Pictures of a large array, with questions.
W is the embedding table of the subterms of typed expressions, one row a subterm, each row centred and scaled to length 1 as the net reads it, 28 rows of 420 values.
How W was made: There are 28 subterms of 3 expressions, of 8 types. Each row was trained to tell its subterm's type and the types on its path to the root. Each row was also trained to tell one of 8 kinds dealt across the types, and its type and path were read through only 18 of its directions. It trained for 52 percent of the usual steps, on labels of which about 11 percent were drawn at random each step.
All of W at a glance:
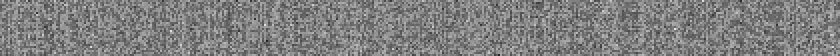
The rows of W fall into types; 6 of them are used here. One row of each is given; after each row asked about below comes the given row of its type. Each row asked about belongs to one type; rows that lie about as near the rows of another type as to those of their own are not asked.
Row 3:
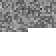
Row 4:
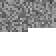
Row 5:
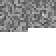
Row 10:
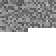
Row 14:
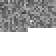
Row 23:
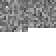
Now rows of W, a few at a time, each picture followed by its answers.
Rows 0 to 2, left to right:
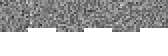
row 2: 10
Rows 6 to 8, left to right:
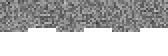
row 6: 23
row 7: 14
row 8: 14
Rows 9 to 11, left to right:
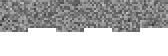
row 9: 10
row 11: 4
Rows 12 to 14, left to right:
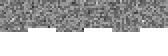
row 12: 4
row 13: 10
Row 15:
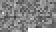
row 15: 23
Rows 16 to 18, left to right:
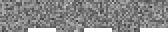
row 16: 10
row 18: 4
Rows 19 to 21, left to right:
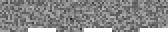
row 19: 14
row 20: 14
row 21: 3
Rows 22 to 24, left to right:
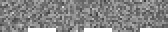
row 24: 10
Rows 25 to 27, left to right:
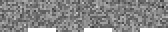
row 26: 23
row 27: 14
